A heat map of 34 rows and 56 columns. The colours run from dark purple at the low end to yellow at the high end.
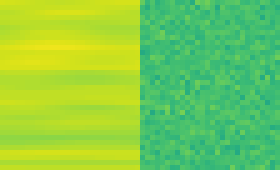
The table splits into one row of 2 panels. Panel 1,1: very high, streaked across, faint in contrast. Panel 1,2: high, fine-grained, faint in contrast.
